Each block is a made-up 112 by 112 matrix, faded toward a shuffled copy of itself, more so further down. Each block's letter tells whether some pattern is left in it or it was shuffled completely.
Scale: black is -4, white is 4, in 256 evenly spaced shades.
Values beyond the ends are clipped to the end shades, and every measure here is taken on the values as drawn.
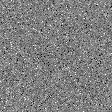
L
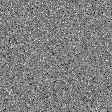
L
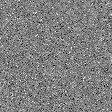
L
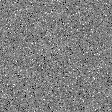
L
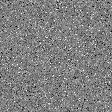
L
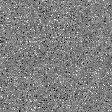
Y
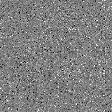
Y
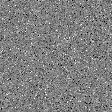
L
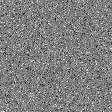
L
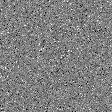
L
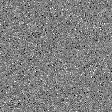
Y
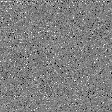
Y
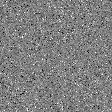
L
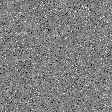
L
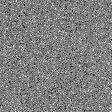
L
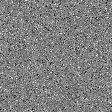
L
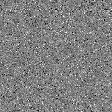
Y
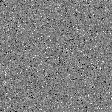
L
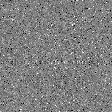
Y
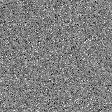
Y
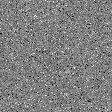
L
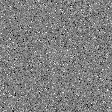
L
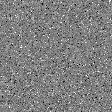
Y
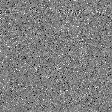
Y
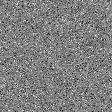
L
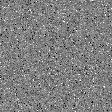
Y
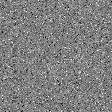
Y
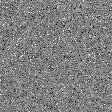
L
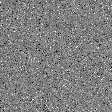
L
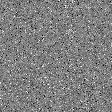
L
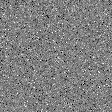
L
